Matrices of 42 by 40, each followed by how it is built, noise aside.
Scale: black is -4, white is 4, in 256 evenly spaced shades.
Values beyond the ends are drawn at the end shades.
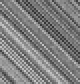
Toeplitz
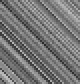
Toeplitz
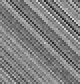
Toeplitz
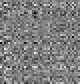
low rank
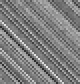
Toeplitz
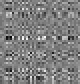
low rank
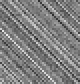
Toeplitz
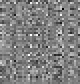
low rank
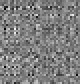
low rank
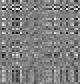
low rank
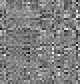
low rank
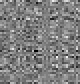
low rank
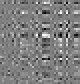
low rank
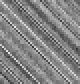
Toeplitz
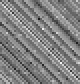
Toeplitz
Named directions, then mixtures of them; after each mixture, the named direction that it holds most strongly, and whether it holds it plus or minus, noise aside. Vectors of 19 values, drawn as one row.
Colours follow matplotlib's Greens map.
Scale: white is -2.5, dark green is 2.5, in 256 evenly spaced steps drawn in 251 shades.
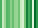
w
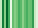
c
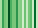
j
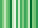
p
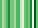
w, plus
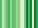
w, plus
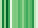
c, plus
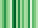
p, minus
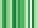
p, minus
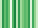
p, minus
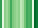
w, plus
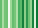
j, minus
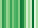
w, minus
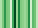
p, minus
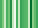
p, plus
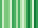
w, plus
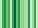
p, minus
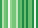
j, minus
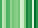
w, plus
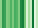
w, minus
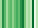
w, minus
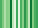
p, plus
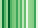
j, plus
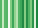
j, minus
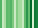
w, plus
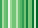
j, minus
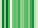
c, plus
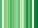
w, plus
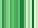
w, minus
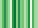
p, minus
